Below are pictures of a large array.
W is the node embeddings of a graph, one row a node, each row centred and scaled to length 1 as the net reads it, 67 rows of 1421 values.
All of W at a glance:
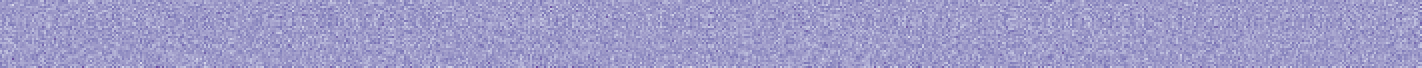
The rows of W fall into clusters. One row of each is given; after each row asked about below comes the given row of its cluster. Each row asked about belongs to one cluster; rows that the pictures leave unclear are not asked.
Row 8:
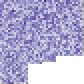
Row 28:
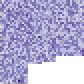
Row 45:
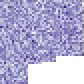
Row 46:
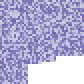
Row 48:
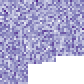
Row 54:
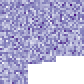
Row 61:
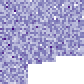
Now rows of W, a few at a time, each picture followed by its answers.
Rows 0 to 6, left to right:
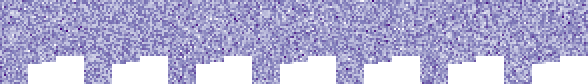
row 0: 46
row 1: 61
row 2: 48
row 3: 46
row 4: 61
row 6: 45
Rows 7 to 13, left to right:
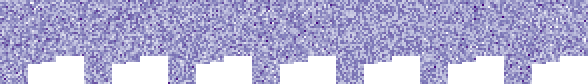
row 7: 54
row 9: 28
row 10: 45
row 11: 46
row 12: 61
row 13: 28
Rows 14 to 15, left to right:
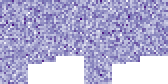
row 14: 8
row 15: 8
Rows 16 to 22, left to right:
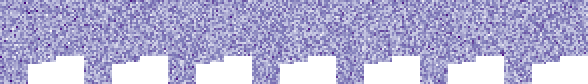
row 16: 46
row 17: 8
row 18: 28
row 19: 28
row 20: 48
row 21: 28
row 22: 8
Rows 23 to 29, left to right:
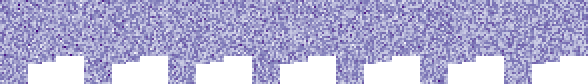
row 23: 28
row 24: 8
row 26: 46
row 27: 46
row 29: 54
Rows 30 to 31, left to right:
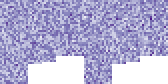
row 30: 45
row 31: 48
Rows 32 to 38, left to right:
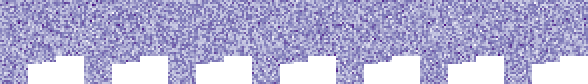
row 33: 8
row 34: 54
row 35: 45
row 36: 8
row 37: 46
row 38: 54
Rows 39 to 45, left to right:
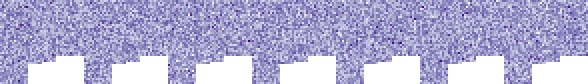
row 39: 28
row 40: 61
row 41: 28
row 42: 54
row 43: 54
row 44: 46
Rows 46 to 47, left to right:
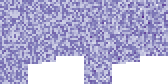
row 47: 45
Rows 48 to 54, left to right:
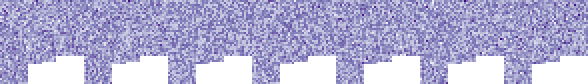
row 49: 28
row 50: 54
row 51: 8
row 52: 54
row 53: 28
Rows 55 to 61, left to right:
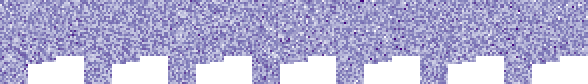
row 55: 61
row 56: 61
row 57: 46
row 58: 48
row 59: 61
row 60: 28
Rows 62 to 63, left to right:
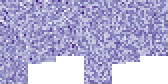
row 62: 48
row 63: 45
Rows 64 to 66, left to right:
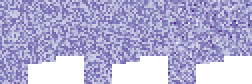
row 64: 46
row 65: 61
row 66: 45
